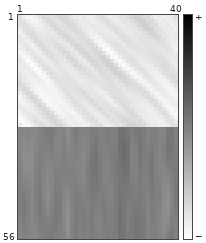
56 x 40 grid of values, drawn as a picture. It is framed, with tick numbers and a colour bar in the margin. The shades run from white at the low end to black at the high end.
The table splits into 2 rows of 1 panel. Panel 1,1: very low, slanting down to the right, faint in contrast. Panel 2,1: middling, streaked downward, faint in contrast.
